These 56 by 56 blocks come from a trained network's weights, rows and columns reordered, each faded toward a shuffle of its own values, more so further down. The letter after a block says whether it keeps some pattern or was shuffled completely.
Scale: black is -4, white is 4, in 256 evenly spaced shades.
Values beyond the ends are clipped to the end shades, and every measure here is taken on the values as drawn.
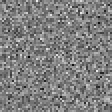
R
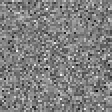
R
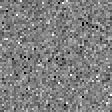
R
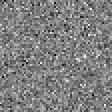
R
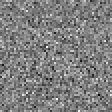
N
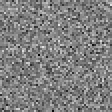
R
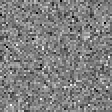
R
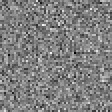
N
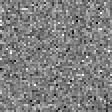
R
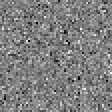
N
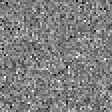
R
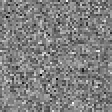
N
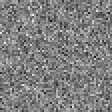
R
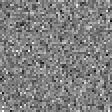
R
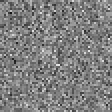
N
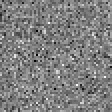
N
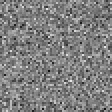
N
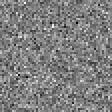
N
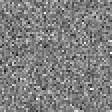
N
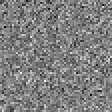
N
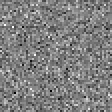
R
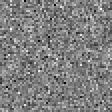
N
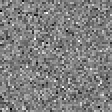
R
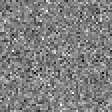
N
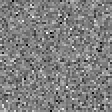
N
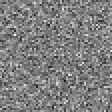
R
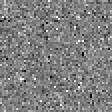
N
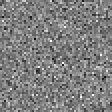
N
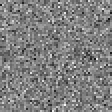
R
